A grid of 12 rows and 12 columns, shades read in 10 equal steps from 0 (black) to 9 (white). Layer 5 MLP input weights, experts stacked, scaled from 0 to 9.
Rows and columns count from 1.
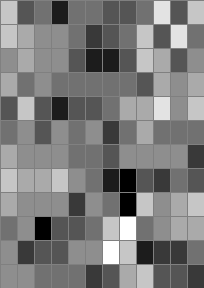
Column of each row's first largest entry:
10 11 9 1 10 9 1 1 9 8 7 9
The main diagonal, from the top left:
7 6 5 4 3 5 3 0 7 5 2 2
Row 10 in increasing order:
0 3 3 4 4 4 5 5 6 6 7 9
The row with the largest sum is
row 2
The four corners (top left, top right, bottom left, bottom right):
7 7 5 2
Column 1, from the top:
7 7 5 6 3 4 6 7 6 4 5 5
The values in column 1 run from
3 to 7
